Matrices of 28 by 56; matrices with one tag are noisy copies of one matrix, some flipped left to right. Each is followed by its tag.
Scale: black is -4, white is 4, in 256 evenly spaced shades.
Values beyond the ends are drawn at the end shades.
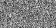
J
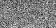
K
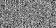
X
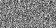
J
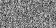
J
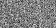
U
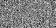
X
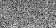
K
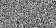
U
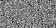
X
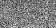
K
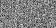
U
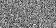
U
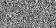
J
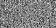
X
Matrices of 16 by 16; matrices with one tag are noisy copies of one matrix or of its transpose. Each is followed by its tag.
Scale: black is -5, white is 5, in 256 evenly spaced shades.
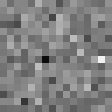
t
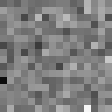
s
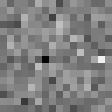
t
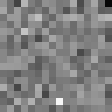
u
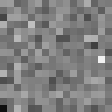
u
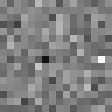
t
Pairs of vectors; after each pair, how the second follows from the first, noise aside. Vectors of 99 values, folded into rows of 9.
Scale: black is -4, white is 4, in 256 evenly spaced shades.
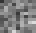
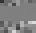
partly zeroed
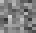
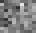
wrapped around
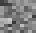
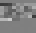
partly zeroed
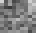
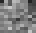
negated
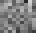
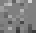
partly zeroed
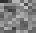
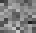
wrapped around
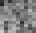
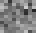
wrapped around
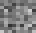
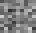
wrapped around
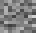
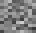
wrapped around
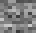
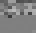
partly zeroed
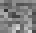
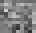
negated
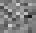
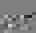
partly zeroed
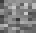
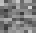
wrapped around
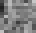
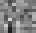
wrapped around
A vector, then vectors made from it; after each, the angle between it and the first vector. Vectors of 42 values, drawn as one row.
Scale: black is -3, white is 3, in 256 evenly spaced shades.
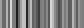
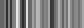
nearly opposite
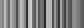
partly aligned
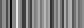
nearly opposite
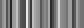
nearly opposite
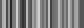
nearly opposite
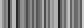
partly aligned
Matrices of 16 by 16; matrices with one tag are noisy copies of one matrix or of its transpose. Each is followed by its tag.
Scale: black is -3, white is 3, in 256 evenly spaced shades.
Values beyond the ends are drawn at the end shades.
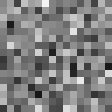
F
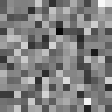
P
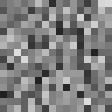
P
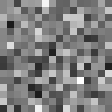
F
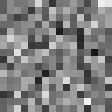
P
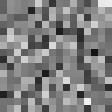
P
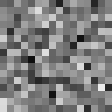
P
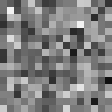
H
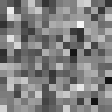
H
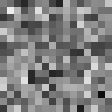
H
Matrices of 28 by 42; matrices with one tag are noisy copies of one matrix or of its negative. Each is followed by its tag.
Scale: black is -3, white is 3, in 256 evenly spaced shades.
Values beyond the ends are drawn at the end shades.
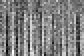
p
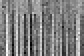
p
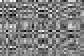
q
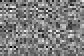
q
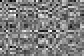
q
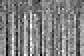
p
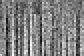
p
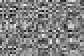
q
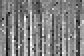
p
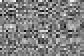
q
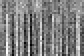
p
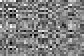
q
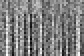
p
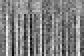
p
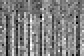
p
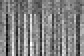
p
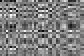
q
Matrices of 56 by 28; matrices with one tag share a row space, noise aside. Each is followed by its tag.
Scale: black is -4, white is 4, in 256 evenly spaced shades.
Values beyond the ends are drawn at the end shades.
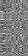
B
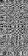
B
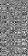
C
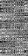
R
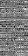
R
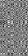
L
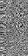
B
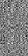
L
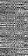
R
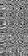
B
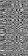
B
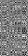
C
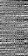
R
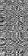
B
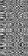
B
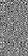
L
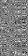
C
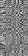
B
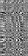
B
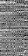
R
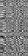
B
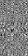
L
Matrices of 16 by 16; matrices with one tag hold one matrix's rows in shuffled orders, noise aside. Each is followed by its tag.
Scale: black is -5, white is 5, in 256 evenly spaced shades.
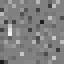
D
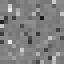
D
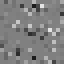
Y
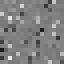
D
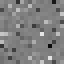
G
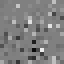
Y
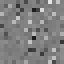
Y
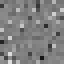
D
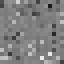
G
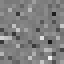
G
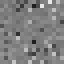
Y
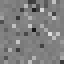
Y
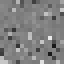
G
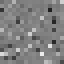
G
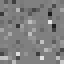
G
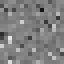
D
